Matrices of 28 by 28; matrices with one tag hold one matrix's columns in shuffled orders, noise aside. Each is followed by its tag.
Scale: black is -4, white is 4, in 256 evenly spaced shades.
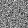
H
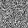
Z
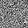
Z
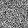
Z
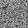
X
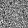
Z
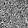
Z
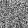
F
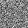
X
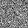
Z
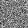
H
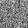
F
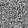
X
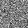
H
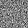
Z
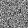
H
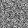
X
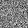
Z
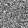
X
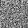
F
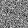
H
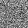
X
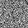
Z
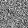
H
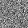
H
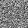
X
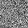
Z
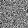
H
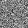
H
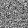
X
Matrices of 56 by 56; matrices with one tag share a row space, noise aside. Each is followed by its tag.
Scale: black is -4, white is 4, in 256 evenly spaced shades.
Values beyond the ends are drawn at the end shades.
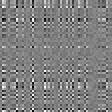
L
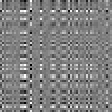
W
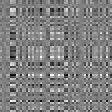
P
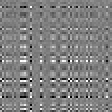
W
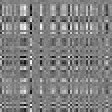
W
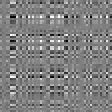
P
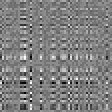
W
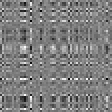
W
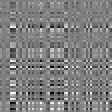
P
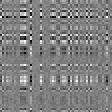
W
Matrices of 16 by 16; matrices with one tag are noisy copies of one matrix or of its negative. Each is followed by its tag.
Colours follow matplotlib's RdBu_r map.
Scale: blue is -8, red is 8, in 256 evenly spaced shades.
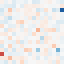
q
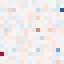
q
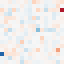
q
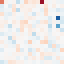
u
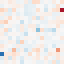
q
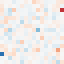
q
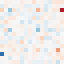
q
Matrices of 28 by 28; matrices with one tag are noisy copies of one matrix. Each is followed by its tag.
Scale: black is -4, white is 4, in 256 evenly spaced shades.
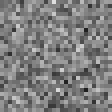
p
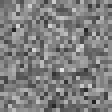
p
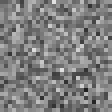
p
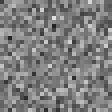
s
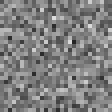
s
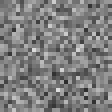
p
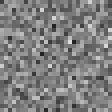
s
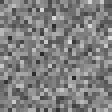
s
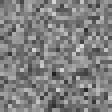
p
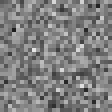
p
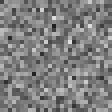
s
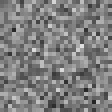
p
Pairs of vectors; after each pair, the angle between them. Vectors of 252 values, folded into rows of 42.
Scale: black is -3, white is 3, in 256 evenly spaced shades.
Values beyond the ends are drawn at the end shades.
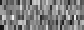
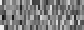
nearly opposite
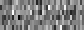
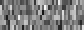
partly opposed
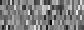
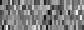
nearly parallel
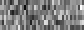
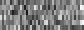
nearly parallel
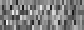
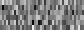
partly aligned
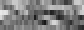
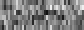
partly aligned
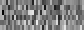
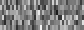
partly aligned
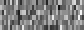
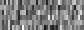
nearly parallel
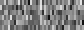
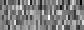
nearly opposite
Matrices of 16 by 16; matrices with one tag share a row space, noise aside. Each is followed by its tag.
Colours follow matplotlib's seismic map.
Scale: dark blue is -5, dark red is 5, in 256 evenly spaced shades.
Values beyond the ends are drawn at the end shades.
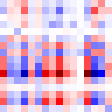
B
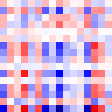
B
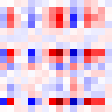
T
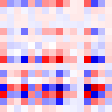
B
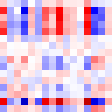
B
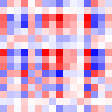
B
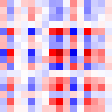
T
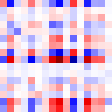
T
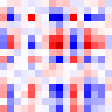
T
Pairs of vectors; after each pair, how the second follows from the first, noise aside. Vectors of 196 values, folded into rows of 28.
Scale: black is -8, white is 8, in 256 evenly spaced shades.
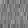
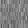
sign-scrambled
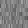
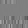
partly zeroed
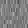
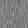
shrunk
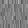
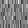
scaled up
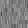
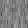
sign-scrambled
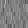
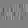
partly zeroed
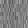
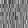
scaled up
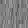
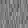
sign-scrambled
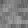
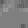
partly zeroed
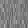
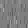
partly zeroed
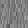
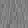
shrunk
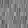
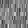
scaled up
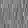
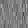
sign-scrambled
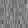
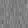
shrunk
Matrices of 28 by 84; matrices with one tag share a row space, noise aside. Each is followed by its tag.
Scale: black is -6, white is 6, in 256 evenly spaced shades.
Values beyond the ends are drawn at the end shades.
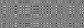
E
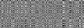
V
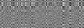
V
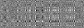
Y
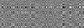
V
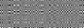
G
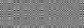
G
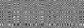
G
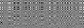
G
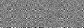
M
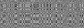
E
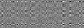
V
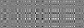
Y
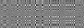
Y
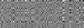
V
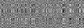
V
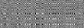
Y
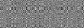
M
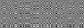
E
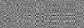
Y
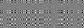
M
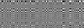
V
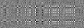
Y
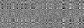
V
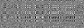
Y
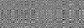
V
